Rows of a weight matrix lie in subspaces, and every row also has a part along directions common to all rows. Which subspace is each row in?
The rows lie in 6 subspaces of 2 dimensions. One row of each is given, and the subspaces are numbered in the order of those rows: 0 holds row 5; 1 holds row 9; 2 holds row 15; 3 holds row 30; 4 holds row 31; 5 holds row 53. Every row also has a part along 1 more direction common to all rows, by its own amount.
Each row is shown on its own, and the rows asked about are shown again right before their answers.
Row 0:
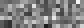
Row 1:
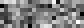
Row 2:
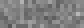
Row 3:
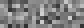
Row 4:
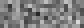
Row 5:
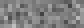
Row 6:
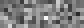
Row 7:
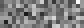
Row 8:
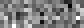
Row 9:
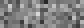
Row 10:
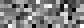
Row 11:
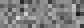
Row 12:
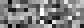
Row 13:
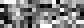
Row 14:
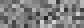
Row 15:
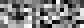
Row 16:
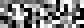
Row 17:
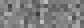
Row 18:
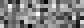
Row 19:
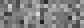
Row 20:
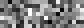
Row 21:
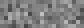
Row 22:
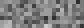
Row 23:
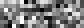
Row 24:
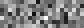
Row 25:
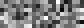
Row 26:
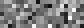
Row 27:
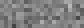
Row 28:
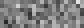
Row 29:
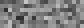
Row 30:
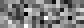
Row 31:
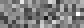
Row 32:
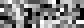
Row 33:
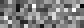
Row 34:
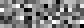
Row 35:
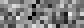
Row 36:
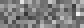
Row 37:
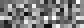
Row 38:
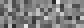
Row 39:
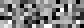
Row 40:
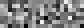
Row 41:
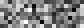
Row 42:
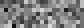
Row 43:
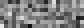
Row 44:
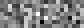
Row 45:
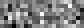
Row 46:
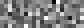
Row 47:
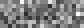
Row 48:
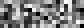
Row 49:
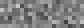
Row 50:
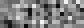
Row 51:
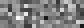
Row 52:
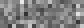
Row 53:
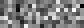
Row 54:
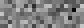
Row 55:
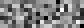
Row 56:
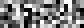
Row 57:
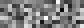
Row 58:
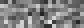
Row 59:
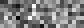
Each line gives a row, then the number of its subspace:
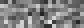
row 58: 2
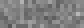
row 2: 4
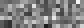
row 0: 3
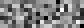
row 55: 3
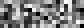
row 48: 1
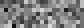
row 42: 4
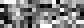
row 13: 2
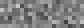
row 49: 0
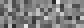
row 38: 0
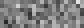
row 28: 3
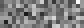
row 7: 3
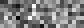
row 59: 5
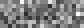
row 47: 4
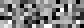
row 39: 3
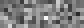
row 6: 4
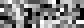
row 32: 2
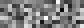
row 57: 3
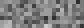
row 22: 3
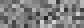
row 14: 4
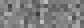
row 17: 1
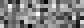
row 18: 1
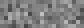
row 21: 0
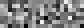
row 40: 2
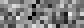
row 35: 5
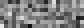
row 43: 1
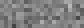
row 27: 0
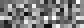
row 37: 3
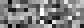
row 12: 2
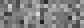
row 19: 1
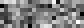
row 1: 2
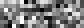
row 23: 4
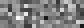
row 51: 4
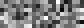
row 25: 1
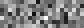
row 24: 5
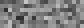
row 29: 4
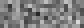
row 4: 1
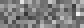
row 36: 4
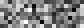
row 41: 5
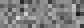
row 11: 4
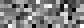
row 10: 5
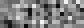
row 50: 3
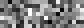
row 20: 2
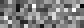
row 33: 5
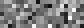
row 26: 5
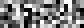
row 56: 1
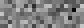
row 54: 5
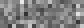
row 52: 4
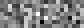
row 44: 1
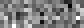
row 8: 0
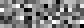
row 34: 0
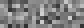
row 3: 2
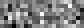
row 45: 0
